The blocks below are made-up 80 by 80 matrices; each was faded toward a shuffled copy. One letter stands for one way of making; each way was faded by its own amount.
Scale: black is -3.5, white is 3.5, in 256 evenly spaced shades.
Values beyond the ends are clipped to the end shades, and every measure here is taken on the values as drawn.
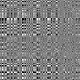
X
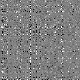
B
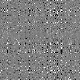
B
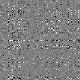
B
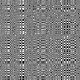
X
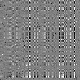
X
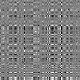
X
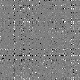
B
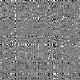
B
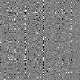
B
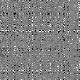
B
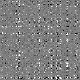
B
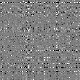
B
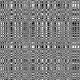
X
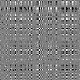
X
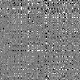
B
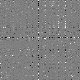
B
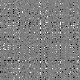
B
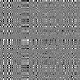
X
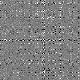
B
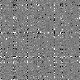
B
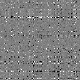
B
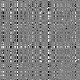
X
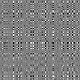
X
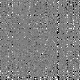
B
